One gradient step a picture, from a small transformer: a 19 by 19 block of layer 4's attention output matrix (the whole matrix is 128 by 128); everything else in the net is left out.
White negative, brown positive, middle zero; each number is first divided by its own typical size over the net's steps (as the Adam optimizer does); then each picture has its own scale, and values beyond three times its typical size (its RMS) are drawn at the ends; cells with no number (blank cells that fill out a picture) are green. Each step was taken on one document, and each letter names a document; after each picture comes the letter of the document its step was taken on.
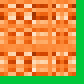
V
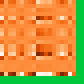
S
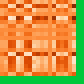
V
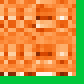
S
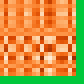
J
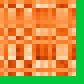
S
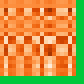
J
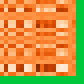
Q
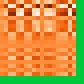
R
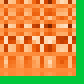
J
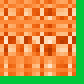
J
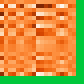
R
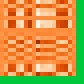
R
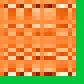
R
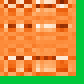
R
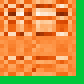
R
